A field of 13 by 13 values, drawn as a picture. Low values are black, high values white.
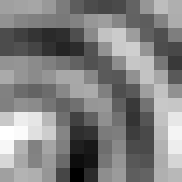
Slope: none. Rings: centred on the bottom left. Mirror symmetry: none. Ninth with the lowest average: bottom middle. Odd rows or columns: none. Ninth with the highest average: bottom left.
